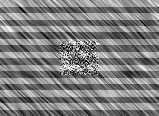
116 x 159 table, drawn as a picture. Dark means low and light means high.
Slope: none. Roughest part: centre. Odd patch: rougher, in the centre. Stripes: horizontal, repeating 9 times.
